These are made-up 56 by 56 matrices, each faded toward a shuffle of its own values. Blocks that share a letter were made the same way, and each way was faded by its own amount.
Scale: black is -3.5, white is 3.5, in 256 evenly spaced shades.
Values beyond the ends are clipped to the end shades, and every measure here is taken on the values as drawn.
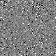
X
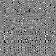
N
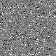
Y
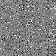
Y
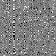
N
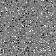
Y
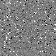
Y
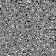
X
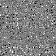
X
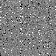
Y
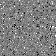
Y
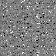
Y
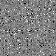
X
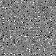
X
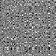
N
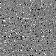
Y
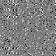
N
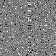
Y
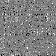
X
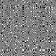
N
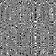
N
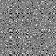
N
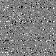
X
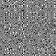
N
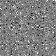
Y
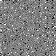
Y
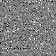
Y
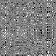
N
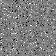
Y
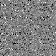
X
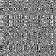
N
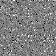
X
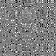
N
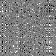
N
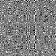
N
